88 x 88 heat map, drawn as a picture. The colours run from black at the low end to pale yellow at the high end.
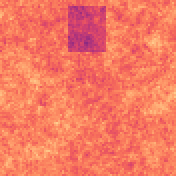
The values are skewed, with a long tail toward low values. The texture is blotchy. Overall the values sit about 70% of the way up the scale. In the top middle lies a patch that is lower than the rest. The ninth with the lowest average is the top middle.
